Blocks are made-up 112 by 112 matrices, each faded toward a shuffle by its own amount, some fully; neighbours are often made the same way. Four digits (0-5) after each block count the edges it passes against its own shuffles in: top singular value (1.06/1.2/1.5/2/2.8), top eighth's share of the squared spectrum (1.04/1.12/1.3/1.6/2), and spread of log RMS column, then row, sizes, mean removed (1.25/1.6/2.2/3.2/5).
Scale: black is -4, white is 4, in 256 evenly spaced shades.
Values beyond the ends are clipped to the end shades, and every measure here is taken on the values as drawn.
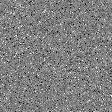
2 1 0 0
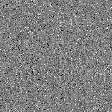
3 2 1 0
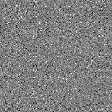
4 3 2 2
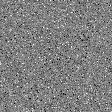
1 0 0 0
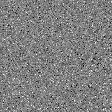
3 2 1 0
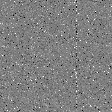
3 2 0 0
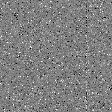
3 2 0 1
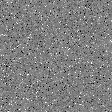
0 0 0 0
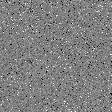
0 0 0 0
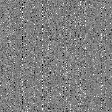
2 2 3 0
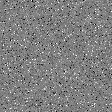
0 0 0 0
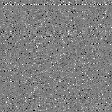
4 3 1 2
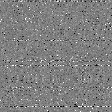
4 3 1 2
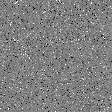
2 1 0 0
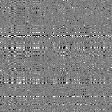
5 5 2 4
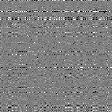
5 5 2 4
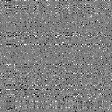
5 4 2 3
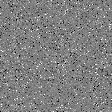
3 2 0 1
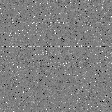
3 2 0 1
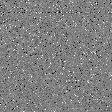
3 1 0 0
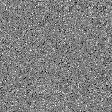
3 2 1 1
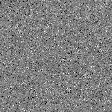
3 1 0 0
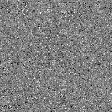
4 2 1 1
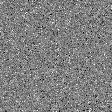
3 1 0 0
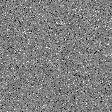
1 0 0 0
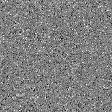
3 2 0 1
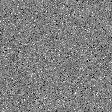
2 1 0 0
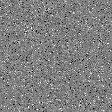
3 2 1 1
